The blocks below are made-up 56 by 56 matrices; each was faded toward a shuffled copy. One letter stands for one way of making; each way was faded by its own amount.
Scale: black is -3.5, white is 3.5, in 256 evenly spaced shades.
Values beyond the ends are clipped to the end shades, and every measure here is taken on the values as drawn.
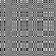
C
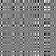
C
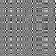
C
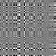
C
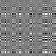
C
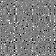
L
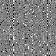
L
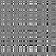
C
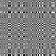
C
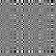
C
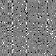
L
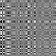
C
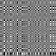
C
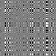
C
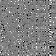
L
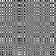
C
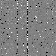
L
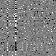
L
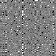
L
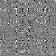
L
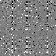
L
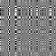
C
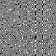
L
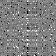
L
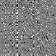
L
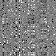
L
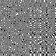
L
